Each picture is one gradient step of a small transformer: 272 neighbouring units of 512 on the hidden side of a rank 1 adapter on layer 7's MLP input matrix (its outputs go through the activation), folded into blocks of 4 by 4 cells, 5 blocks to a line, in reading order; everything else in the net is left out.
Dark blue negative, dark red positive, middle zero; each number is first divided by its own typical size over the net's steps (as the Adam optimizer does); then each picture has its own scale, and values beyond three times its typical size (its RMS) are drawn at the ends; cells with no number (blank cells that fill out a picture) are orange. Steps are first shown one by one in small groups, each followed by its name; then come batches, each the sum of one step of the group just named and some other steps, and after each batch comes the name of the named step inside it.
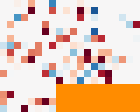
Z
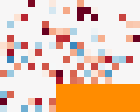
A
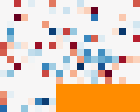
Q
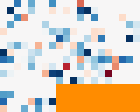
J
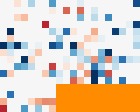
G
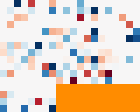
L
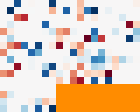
L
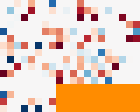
A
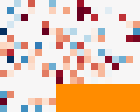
A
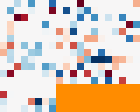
Q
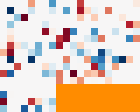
A
